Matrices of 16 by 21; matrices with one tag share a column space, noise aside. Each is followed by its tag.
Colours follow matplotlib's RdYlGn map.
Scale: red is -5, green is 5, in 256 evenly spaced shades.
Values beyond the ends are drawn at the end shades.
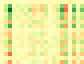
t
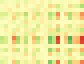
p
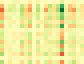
t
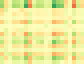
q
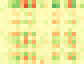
q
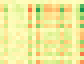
t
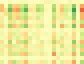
t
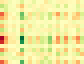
p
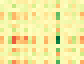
p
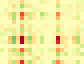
p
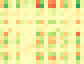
q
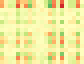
q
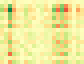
t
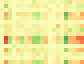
p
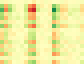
t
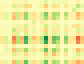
p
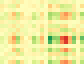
p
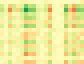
t
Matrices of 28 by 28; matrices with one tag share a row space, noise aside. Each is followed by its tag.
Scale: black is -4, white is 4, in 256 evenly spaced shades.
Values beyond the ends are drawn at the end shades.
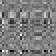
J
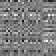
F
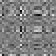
J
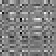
J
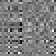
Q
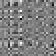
Q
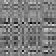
F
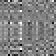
Q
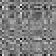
J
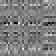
F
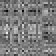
F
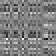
F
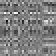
F
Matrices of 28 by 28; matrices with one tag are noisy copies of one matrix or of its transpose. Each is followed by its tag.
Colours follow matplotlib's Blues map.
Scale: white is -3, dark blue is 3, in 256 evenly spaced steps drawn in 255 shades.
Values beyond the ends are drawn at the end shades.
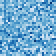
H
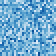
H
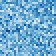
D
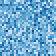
H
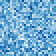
D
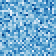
D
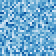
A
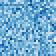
H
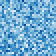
D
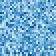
A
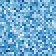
D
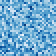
D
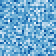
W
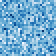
W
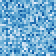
W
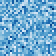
A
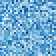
A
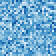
A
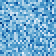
D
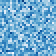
D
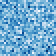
W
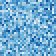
D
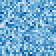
A
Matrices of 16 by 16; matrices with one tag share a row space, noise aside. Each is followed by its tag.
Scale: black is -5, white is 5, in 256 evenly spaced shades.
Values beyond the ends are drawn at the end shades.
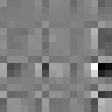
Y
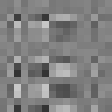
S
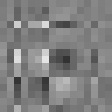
S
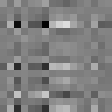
S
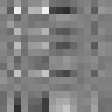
S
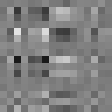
S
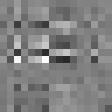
S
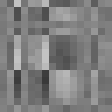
S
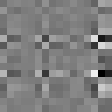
Y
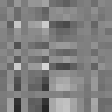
S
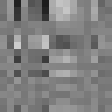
S
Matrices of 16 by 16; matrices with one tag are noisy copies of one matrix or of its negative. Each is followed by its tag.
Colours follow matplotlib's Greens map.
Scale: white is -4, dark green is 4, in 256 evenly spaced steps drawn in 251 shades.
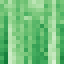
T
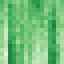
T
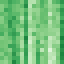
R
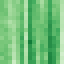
R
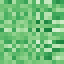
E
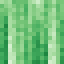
T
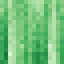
T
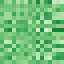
E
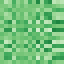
E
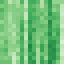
R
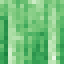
T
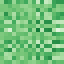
E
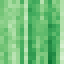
R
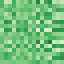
E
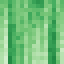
T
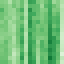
R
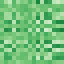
E
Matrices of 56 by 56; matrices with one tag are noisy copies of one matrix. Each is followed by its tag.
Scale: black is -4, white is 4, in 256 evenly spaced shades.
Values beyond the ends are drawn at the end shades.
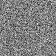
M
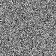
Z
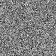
Z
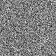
M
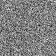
M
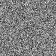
Z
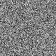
Z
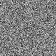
Z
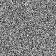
Z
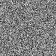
Z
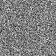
M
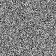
Z
